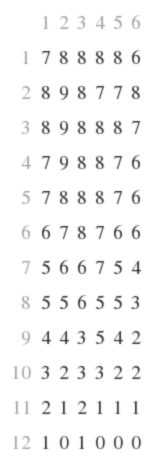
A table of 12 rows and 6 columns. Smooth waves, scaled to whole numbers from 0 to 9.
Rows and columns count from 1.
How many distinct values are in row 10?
2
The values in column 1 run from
1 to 8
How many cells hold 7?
11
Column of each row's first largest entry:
2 2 2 2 2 3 4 3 4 1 1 1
